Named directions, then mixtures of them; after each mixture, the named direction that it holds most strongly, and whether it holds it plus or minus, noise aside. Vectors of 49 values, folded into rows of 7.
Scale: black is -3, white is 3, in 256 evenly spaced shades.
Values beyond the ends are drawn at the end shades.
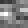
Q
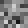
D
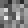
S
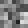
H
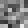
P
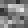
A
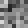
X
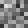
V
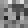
S, minus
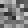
Q, minus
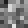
X, minus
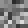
D, minus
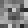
P, minus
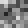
Q, minus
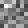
V, plus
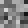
H, minus
